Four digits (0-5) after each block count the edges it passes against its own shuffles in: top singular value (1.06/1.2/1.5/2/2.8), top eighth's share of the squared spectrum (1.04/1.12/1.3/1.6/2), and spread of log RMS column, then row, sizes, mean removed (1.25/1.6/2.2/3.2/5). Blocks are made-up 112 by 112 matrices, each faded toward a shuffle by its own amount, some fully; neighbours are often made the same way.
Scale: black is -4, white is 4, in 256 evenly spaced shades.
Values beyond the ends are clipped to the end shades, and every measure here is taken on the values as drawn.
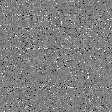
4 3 0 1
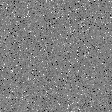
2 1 0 0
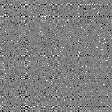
5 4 2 3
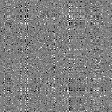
5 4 3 2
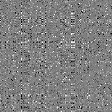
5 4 3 2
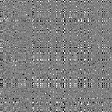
5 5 4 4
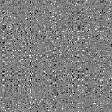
5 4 2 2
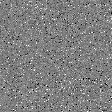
3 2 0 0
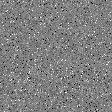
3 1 0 0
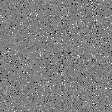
4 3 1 1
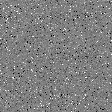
3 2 0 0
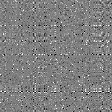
5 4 3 2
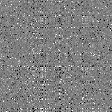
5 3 2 2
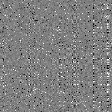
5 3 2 2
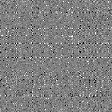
5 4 2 3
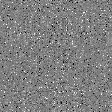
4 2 1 0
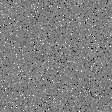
0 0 0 0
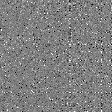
4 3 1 1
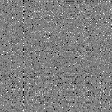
4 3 2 2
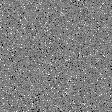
0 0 0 0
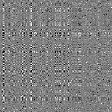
5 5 4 3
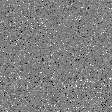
2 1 0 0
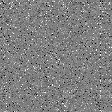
3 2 1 0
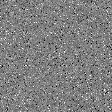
1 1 1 1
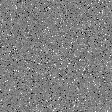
1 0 0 0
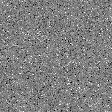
1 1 0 0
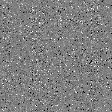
1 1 2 1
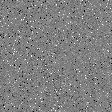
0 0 0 0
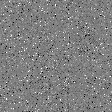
1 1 0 0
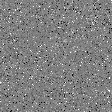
1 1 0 1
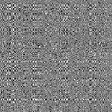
5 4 3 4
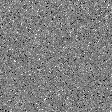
1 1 0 0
